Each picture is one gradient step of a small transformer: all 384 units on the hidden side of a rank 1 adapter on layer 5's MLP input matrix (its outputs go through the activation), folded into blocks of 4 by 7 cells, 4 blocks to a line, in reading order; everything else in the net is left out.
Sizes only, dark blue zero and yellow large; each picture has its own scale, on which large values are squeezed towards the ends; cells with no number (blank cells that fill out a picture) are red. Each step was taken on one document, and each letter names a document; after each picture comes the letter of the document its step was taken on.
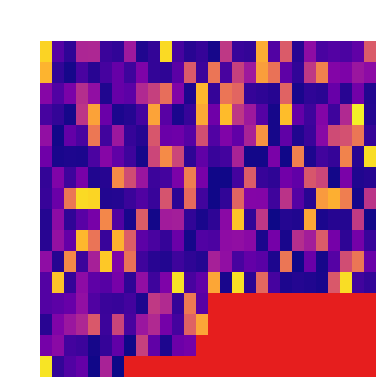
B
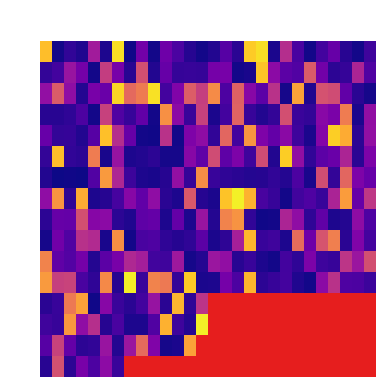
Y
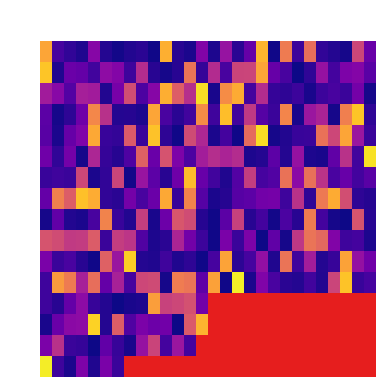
B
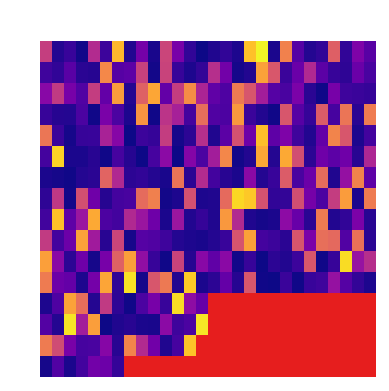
Y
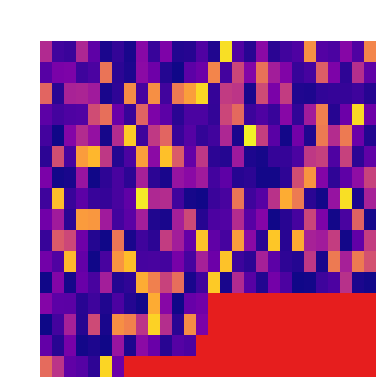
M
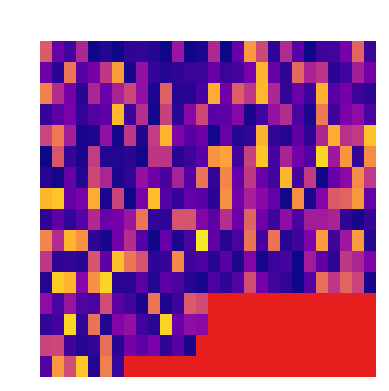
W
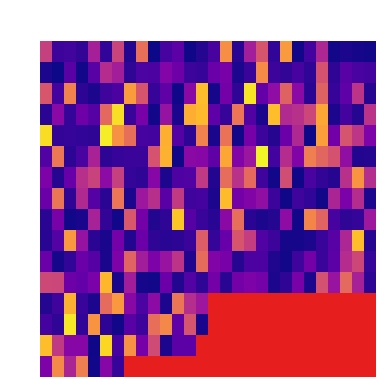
W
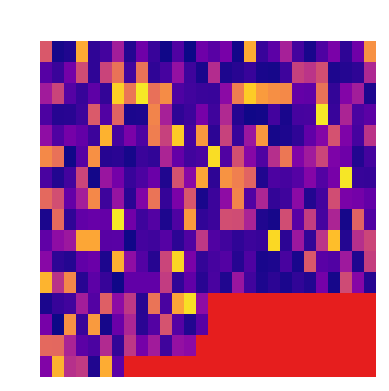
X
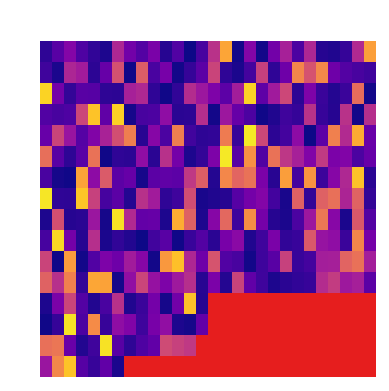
X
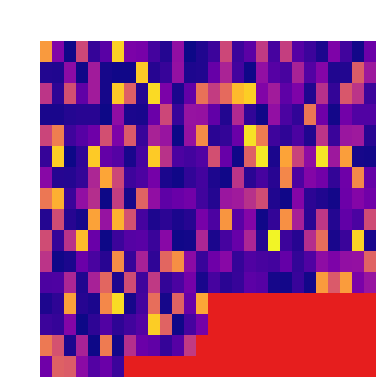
W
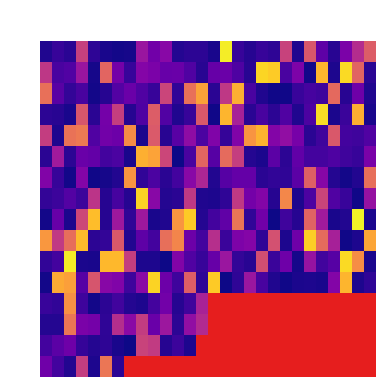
M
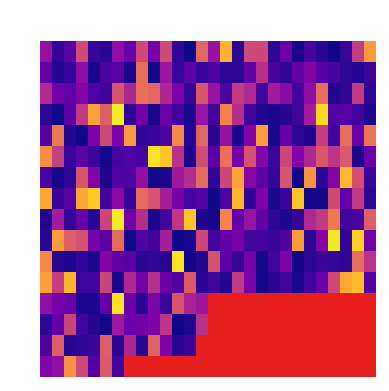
X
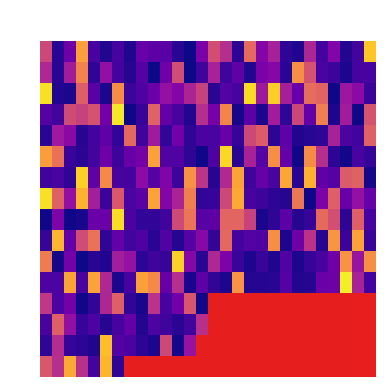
X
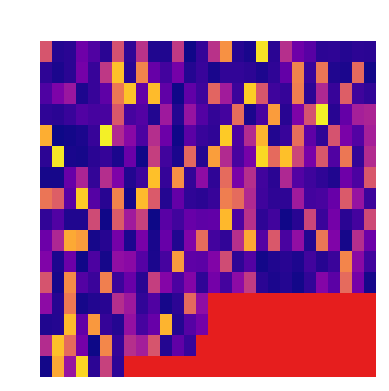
W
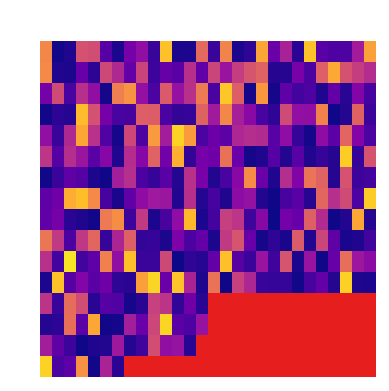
B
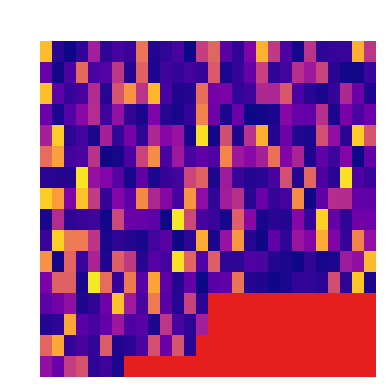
X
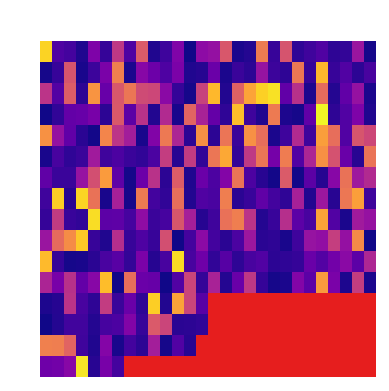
W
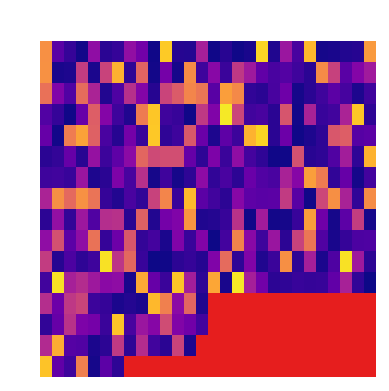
B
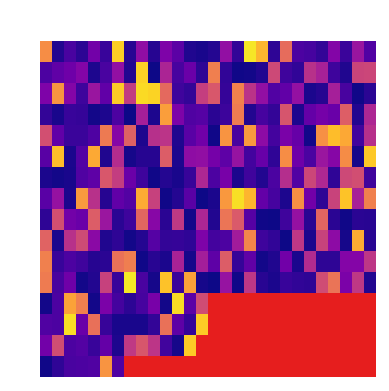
Y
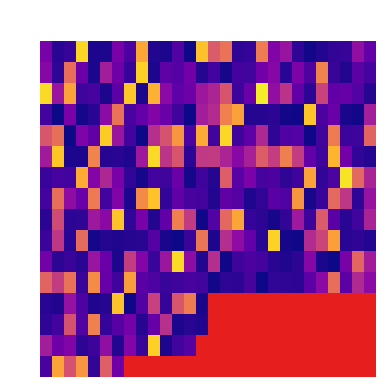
X
